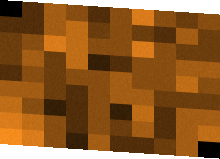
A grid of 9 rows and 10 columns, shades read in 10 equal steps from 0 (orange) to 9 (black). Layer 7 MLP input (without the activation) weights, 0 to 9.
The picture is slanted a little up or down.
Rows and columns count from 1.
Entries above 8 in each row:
1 0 0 0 0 0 0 0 1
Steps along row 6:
same up up down down same up same same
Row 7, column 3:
7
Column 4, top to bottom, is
4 2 2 2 4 6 6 6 7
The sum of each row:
46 45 35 42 40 42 44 36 44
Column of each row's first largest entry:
1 1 1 5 1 4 3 4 10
